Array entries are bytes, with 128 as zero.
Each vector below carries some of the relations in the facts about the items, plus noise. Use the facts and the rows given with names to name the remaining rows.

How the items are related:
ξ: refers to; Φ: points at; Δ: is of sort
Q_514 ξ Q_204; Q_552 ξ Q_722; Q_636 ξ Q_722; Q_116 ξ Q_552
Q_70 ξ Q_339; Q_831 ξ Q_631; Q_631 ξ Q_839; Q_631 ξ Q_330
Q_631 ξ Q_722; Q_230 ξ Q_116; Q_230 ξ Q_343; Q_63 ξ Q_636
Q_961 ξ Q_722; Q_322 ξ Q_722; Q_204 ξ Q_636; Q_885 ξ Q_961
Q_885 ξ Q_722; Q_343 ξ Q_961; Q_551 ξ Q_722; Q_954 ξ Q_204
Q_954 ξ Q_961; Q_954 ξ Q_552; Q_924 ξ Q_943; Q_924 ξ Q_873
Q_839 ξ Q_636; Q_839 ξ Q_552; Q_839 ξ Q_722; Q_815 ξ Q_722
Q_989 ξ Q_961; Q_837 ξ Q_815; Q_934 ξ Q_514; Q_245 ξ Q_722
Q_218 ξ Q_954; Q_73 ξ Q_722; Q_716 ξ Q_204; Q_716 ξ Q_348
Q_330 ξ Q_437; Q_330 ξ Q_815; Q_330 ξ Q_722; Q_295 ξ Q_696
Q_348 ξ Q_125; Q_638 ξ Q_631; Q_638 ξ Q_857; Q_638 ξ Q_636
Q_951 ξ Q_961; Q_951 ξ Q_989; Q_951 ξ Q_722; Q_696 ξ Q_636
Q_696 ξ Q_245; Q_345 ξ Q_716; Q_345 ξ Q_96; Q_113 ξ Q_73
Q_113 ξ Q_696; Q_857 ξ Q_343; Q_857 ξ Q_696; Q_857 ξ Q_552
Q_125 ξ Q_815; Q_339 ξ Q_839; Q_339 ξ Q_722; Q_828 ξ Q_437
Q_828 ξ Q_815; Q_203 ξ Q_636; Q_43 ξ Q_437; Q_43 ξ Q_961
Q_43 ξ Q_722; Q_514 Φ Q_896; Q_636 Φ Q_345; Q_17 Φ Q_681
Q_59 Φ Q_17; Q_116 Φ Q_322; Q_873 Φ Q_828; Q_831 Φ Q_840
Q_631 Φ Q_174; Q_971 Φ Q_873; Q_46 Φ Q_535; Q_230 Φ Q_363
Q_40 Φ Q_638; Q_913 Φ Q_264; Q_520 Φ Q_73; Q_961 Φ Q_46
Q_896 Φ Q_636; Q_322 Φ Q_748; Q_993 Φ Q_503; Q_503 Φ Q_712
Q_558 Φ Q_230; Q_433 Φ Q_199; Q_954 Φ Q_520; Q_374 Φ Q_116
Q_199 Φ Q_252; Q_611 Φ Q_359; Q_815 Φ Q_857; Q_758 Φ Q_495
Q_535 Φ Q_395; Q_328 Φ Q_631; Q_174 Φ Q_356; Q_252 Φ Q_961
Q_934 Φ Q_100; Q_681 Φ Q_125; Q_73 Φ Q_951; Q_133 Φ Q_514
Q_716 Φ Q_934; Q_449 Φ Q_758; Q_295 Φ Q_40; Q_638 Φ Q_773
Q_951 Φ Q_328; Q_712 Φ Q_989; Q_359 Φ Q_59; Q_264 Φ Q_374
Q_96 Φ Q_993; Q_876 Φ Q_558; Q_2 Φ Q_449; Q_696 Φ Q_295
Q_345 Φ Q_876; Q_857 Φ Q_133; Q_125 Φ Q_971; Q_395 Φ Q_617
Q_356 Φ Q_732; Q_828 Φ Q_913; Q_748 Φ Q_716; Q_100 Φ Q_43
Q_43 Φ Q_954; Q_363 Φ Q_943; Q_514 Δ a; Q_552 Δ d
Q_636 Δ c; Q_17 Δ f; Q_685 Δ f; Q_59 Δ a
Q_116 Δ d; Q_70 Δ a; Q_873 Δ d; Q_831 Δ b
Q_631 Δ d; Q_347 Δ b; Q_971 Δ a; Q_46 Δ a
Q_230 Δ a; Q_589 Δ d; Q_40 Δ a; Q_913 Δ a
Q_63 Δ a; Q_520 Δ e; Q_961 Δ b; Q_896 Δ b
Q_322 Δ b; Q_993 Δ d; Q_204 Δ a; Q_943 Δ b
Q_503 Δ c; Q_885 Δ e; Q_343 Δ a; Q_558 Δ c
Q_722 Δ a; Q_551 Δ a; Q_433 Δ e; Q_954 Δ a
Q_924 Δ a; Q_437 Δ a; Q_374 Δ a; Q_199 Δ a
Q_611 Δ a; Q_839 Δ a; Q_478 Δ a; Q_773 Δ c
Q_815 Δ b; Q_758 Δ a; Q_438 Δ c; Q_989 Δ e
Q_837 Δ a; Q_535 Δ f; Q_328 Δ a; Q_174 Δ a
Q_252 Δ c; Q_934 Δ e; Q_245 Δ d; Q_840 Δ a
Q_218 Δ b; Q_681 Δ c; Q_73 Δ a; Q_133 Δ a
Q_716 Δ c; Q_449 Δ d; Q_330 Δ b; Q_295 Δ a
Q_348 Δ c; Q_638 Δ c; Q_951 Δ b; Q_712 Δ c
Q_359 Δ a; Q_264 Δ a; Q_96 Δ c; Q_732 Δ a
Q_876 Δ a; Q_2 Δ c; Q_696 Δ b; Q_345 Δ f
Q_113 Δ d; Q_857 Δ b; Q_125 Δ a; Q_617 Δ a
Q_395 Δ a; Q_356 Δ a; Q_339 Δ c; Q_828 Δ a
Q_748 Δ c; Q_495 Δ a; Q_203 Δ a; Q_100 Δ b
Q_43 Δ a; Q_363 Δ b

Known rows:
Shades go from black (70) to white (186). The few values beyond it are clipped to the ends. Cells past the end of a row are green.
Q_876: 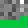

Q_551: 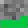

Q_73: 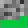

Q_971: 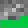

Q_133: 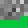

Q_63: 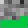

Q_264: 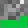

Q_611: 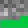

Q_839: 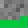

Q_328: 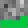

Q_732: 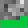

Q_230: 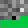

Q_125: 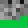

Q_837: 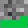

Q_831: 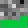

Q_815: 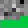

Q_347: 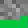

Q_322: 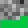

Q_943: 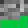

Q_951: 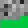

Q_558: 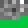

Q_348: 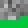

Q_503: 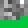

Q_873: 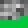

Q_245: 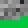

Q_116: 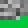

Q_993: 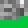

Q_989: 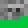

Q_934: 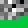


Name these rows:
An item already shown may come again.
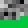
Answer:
Q_295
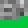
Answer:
Q_993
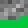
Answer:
Q_971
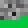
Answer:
Q_638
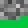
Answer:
Q_828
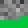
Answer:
Q_347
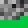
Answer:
Q_514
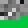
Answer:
Q_218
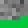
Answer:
Q_204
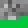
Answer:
Q_348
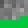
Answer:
Q_685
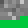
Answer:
Q_438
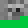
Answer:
Q_989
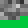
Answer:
Q_828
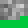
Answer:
Q_520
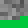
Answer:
Q_204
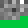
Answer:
Q_558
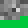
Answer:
Q_896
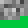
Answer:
Q_954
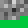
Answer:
Q_636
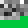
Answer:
Q_345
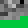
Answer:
Q_961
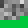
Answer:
Q_2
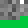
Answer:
Q_876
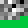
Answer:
Q_934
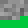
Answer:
Q_589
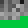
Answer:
Q_17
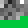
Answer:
Q_70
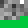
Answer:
Q_2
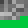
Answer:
Q_681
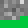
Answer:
Q_438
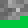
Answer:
Q_433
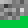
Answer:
Q_43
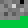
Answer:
Q_330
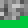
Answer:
Q_631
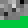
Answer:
Q_857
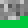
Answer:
Q_716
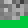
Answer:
Q_100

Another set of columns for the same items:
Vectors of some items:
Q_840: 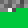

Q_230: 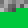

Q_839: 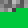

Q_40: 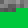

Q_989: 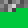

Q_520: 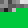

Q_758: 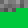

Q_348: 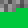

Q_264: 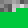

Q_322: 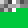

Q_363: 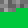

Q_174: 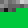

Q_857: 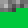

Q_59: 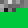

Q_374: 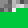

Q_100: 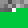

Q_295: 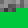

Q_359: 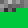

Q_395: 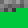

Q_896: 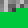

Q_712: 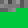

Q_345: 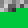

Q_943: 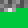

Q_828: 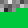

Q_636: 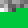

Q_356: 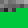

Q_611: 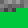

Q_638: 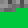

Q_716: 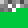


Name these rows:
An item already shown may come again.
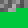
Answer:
Q_685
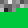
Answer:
Q_828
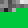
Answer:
Q_520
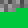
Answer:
Q_348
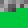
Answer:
Q_230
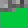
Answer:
Q_696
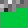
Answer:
Q_17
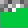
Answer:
Q_748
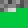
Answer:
Q_589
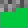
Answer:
Q_348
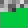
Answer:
Q_876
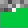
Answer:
Q_934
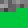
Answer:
Q_252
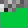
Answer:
Q_681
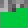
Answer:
Q_558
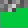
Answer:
Q_989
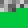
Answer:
Q_876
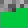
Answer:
Q_133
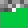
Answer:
Q_934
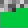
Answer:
Q_876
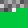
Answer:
Q_873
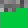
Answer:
Q_837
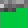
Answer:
Q_961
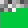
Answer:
Q_116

